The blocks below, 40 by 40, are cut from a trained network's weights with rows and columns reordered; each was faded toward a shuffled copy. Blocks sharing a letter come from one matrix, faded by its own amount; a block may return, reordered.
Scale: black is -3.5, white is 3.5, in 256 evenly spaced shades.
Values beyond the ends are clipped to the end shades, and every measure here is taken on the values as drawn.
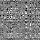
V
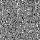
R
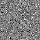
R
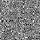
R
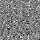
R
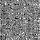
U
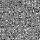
R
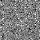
R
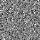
R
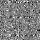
U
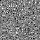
R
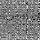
V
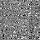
U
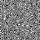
R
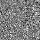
R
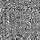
U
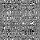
V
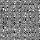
V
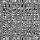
V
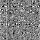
U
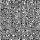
U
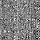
U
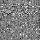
U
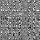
V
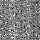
U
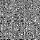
U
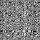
U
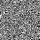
R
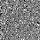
R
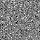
R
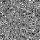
R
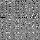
V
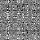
V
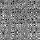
V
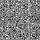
U
